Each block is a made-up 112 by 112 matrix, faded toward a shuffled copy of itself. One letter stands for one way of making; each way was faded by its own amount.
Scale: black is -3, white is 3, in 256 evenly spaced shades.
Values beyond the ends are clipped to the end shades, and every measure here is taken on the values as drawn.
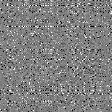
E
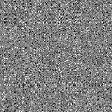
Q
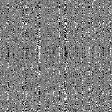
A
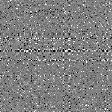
E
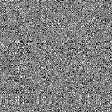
Q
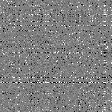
E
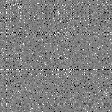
E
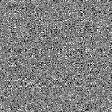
Q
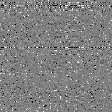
E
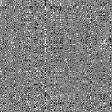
A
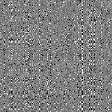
A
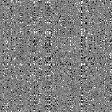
A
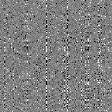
A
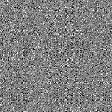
Q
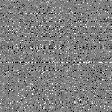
E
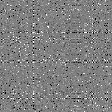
E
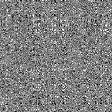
Q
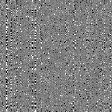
A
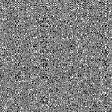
Q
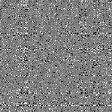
E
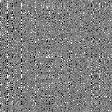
A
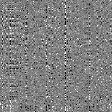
A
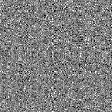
Q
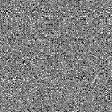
Q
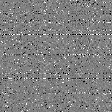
E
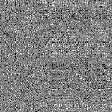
Q
